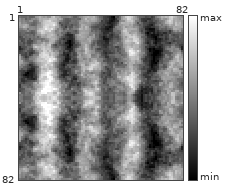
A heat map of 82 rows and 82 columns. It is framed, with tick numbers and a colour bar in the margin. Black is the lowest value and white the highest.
No lone cell stands out from its neighbours. The top and bottom halves mirror each other. Upright stripes repeat 4 times across the table. The middle left is the ninth with the highest average.
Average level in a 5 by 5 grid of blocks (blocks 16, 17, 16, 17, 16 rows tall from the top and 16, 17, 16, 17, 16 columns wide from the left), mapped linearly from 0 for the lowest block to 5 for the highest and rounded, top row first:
3 2 0 3 0
3 1 2 3 1
5 3 3 1 2
3 1 2 3 1
3 2 0 3 0
